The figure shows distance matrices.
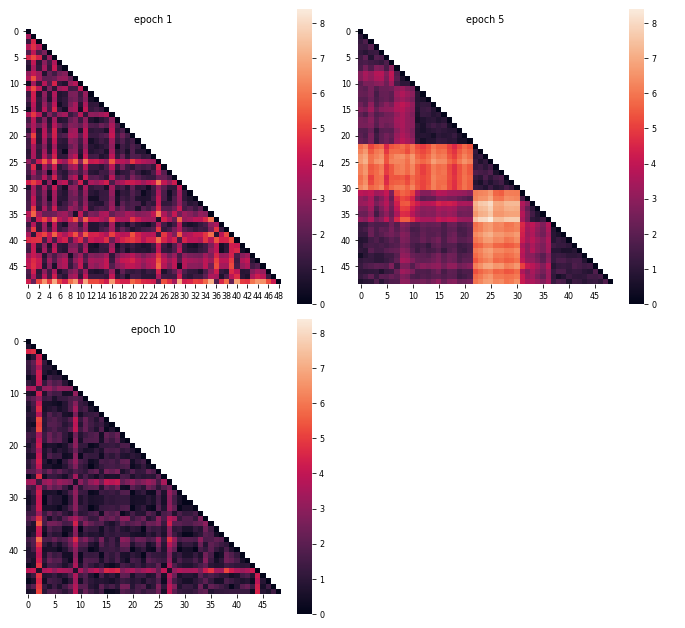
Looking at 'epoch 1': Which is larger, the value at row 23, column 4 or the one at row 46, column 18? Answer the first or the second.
the second
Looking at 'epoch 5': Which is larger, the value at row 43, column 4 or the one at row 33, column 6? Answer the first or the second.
the second
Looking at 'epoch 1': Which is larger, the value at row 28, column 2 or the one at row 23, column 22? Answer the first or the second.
the first
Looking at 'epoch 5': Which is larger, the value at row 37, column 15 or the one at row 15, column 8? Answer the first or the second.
the second
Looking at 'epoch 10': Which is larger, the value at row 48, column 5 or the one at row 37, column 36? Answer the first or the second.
the first
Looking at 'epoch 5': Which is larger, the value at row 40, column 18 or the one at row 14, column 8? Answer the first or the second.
the second
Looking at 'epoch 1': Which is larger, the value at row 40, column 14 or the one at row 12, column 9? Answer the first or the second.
the first
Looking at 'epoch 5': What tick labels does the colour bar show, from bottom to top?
0, 1, 2, 3, 4, 5, 6, 7, 8
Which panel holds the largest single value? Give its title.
epoch 5
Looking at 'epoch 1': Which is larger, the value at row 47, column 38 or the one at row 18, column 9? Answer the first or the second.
the second
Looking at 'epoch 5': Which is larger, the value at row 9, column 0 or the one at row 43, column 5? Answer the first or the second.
the first
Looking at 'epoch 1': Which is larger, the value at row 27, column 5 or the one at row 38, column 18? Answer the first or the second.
the first
